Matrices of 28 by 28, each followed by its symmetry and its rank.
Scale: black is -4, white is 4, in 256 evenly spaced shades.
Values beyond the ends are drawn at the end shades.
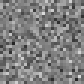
antisymmetric, full rank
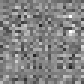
neither, rank five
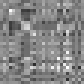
symmetric, rank three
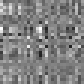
neither, rank three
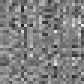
neither, rank five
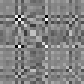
symmetric, rank three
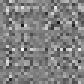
neither, rank five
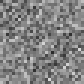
symmetric, full rank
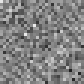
symmetric, full rank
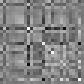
symmetric, rank three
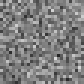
antisymmetric, full rank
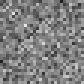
symmetric, full rank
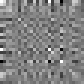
symmetric, rank three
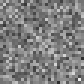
symmetric, full rank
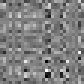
neither, rank three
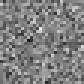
antisymmetric, full rank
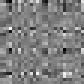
neither, rank three
